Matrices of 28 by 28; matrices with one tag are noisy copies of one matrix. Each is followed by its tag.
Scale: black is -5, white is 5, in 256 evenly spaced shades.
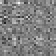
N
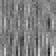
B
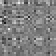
N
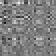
N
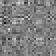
N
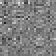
N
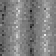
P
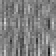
B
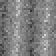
P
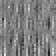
B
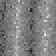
P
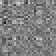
N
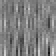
B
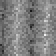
P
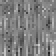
B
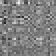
N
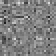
N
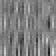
B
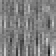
B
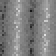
P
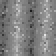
P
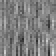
B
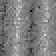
P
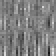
B
